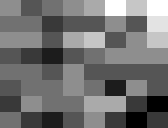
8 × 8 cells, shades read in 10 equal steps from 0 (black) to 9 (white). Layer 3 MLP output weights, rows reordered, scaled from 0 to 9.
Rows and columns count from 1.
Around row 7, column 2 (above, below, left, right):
4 2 2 4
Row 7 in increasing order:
0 2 2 4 4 5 6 6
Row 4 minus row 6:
0 -2 -3 -2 0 4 0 2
